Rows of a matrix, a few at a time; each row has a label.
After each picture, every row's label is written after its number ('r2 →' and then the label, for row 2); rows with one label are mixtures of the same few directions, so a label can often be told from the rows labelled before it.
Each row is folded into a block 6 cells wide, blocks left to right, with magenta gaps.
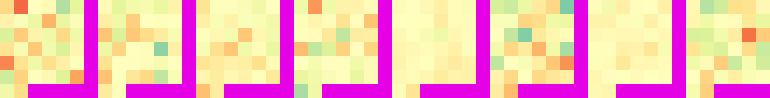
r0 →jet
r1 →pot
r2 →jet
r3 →jet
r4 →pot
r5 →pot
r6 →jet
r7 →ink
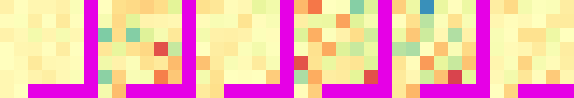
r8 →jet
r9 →pot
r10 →jet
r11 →jet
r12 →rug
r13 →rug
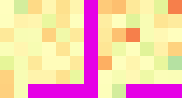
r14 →jet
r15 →pot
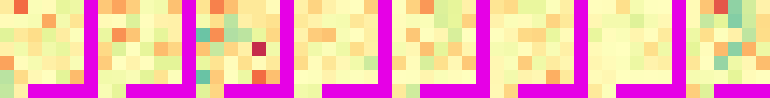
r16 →jet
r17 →pot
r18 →pot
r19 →pot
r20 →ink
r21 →rug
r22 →ink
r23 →ink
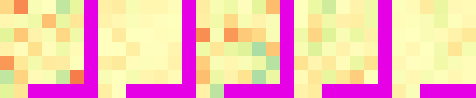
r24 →jet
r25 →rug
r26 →pot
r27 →rug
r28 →ink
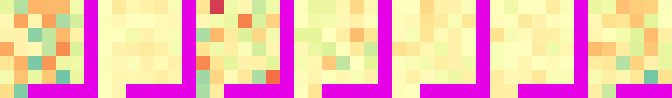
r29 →rug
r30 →pot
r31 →jet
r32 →ink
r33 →rug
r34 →pot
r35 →rug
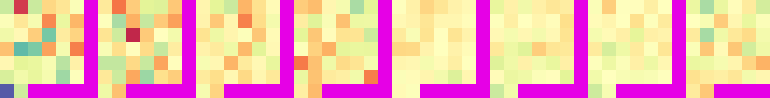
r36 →jet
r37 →rug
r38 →ink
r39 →jet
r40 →rug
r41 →jet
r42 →jet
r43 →pot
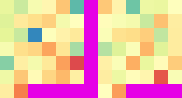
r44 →pot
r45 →rug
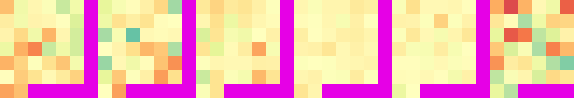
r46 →jet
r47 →pot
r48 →pot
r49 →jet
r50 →jet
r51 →pot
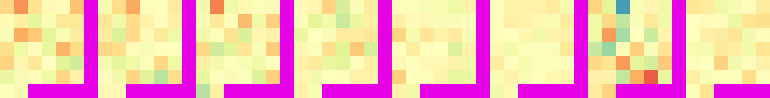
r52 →pot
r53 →rug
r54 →jet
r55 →ink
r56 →pot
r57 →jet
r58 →rug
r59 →rug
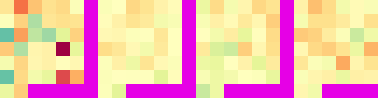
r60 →pot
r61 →rug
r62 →jet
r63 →ink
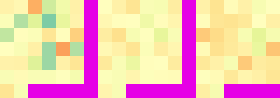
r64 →ink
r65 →ink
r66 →ink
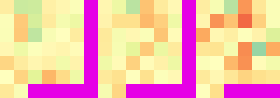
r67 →rug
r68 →ink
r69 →ink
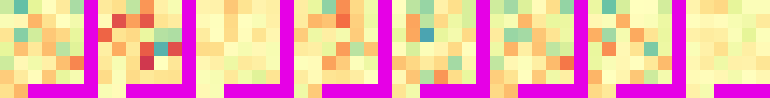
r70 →pot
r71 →ink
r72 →rug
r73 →ink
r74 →rug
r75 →pot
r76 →pot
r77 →ink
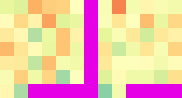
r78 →rug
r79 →jet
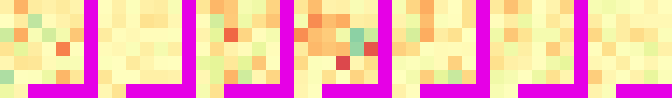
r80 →pot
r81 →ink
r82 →rug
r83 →ink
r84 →rug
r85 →pot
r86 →pot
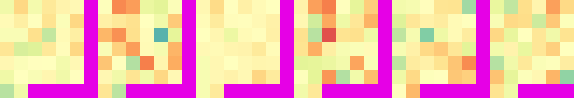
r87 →jet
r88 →ink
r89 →pot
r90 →rug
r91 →pot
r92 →jet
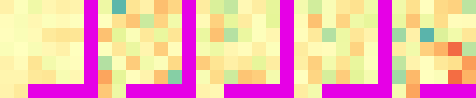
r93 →ink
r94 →jet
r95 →rug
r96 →rug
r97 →pot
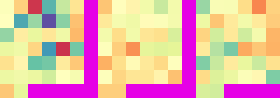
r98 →ink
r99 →jet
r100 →jet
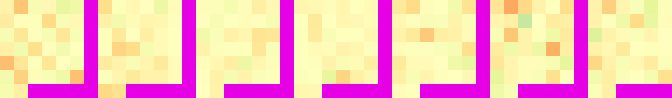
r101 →jet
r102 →jet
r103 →ink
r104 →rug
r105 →pot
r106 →pot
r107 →jet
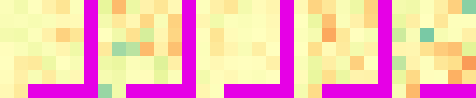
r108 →ink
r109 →jet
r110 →ink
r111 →rug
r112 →pot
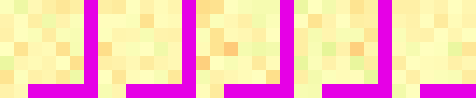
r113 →jet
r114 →jet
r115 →jet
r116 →jet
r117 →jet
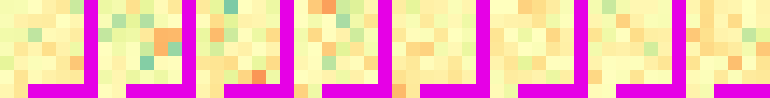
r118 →pot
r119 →ink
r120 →rug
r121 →ink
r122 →jet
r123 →rug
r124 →pot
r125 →ink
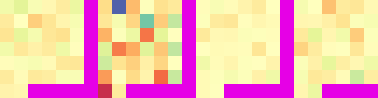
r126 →pot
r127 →jet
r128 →jet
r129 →rug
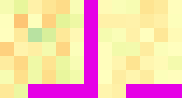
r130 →rug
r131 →ink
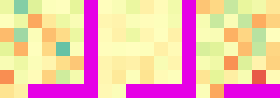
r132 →pot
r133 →rug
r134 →rug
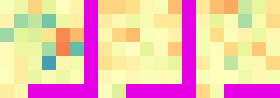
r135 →ink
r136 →pot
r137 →ink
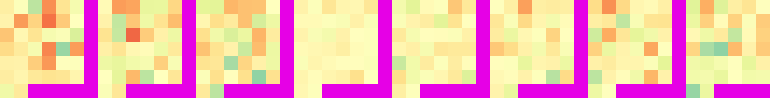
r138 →ink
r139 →rug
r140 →rug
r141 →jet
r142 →jet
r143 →rug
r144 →pot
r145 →jet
